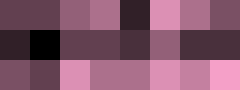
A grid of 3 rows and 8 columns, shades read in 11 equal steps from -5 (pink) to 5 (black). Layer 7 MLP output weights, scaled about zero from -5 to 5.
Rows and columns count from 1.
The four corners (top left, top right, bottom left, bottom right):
1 0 0 -5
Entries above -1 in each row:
4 7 2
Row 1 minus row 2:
-2 -4 -2 -3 1 -3 -4 -2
